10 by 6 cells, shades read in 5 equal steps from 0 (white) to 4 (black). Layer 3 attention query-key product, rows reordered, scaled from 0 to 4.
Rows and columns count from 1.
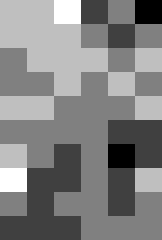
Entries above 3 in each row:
1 0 0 0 0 0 1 0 0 0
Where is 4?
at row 1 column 6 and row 7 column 5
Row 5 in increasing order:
1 1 1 2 2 2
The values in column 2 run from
1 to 3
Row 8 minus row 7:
-1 1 0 0 -1 -2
